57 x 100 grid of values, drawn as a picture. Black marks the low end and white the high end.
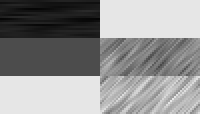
It is made of 3 by 2 panels. Panel 1,1: very low, streaked across, faint in contrast. Panel 1,2: very high, flat. Panel 2,1: low, flat. Panel 2,2: middling, slanting up to the right. Panel 3,1: very high, flat. Panel 3,2: high, slanting up to the right.
